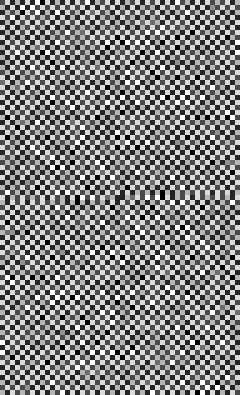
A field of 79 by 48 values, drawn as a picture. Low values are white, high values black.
No seam splits the table. No overall slope runs across the table. It looks the same turned upside down. The histogram has two humps. A checkerboard runs through the table.
